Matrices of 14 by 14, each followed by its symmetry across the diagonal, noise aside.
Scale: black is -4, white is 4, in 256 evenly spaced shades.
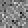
symmetric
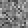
antisymmetric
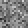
neither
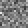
neither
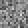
neither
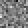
antisymmetric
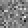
neither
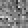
antisymmetric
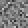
symmetric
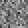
neither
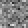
neither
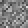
symmetric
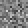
antisymmetric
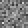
symmetric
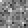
symmetric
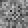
symmetric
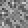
symmetric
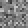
antisymmetric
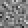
antisymmetric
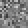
antisymmetric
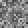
symmetric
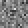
neither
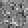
antisymmetric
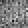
neither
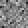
symmetric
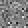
antisymmetric
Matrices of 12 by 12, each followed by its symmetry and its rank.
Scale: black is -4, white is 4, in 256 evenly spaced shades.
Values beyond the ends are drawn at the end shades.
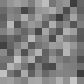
antisymmetric, full rank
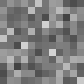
symmetric, full rank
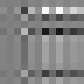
neither, rank one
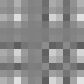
symmetric, rank one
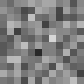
antisymmetric, full rank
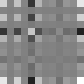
symmetric, rank one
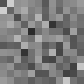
symmetric, full rank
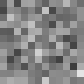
neither, full rank
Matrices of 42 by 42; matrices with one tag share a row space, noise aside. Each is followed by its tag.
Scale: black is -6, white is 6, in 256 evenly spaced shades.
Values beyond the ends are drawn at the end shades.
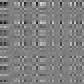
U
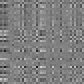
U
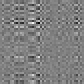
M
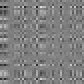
U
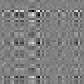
M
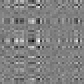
M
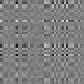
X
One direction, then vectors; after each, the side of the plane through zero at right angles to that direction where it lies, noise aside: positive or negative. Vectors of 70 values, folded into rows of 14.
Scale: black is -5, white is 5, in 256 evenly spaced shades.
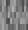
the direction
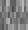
negative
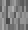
positive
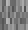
negative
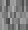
positive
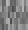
negative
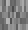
negative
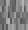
negative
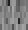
positive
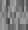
positive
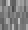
negative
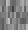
negative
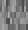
positive
